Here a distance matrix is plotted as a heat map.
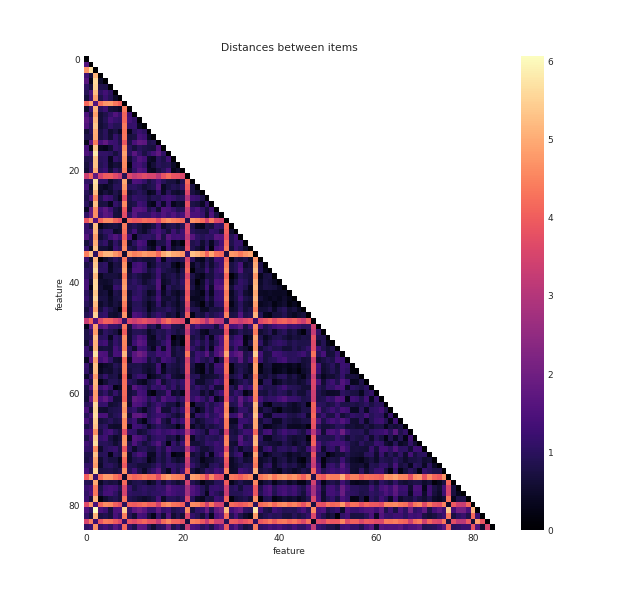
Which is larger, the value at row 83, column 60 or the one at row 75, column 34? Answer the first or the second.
the second
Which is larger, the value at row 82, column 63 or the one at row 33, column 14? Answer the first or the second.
the first
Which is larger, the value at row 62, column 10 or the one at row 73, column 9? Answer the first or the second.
the first
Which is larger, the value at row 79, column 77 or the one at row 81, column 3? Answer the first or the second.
the second
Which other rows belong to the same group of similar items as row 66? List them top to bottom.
0, 1, 3, 4, 5, 6, 7, 9, 10, 11, 12, 13, 14, 15, 16, 17, 18, 19, 20, 22, 23, 24, 25, 26, 27, 28, 30, 31, 32, 33, 34, 36, 37, 38, 39, 40, 41, 42, 43, 44, 45, 46, 48, 49, 50, 51, 52, 53, 54, 55, 56, 57, 58, 59, 60, 61, 62, 63, 64, 65, 67, 68, 69, 70, 71, 72, 73, 74, 76, 77, 78, 79, 81, 82, 84
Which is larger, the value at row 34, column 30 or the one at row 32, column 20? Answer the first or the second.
the second
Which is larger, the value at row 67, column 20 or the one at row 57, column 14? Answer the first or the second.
the first
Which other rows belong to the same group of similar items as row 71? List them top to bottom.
0, 1, 3, 4, 5, 6, 7, 9, 10, 11, 12, 13, 14, 15, 16, 17, 18, 19, 20, 22, 23, 24, 25, 26, 27, 28, 30, 31, 32, 33, 34, 36, 37, 38, 39, 40, 41, 42, 43, 44, 45, 46, 48, 49, 50, 51, 52, 53, 54, 55, 56, 57, 58, 59, 60, 61, 62, 63, 64, 65, 66, 67, 68, 69, 70, 72, 73, 74, 76, 77, 78, 79, 81, 82, 84
